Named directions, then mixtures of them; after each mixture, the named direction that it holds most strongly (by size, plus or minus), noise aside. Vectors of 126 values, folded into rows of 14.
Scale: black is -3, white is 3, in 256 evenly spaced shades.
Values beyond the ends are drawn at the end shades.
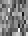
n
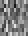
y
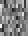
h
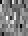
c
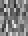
y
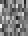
h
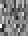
h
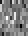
c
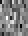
c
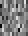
h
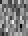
c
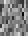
h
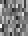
h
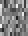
h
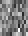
n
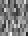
y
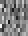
h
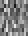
y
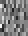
h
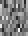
h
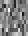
n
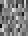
h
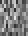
y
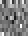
c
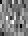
c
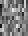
h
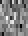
c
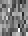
n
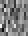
y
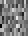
h
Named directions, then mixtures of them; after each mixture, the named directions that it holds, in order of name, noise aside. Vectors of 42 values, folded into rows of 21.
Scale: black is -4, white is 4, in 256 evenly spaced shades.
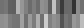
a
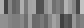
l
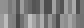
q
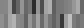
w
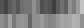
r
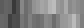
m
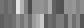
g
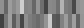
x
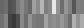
a, m, w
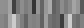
w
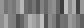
g, l, q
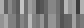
l, q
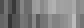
m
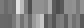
g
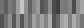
g, r, x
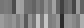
a, w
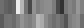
a, g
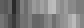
m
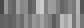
g, l, m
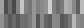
g, l, m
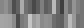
a, q, w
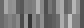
a, l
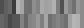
a, g, m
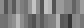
l, q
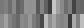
a, g, w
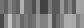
r, w, x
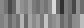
a
